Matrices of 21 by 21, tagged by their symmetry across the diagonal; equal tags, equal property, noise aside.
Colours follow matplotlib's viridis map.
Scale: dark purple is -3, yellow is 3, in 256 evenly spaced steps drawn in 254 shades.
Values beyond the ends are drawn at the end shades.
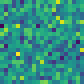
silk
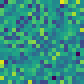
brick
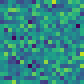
silk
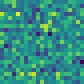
silk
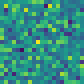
silk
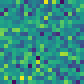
silk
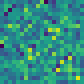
brick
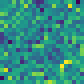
brick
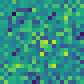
brick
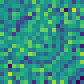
brick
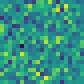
silk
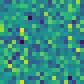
silk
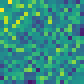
brick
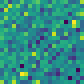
brick
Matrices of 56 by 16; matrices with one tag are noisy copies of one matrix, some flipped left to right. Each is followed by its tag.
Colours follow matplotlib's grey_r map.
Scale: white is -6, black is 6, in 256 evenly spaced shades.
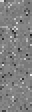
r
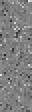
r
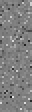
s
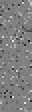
s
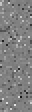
s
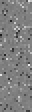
r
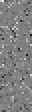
r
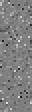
s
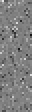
r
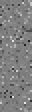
s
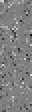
r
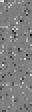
r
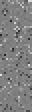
r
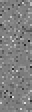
s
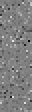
s
